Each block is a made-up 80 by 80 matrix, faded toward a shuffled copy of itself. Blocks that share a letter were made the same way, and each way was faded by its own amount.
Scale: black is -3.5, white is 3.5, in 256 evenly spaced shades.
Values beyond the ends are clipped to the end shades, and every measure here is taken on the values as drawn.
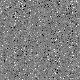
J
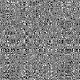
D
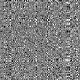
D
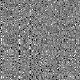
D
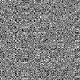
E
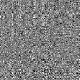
E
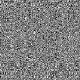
E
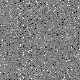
J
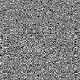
E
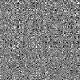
E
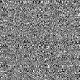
E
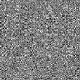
E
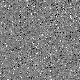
J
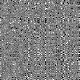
D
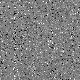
J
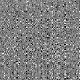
D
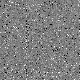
J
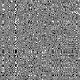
D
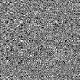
E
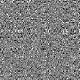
E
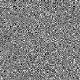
E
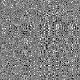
D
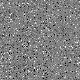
J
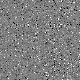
J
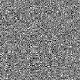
E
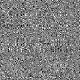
E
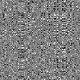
D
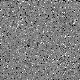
J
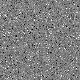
J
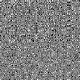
E
